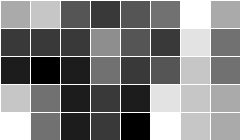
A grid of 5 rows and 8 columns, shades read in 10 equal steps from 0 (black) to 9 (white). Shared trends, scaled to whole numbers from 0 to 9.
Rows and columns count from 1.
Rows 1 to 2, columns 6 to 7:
4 9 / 2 8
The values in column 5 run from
0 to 3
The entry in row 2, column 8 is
4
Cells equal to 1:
5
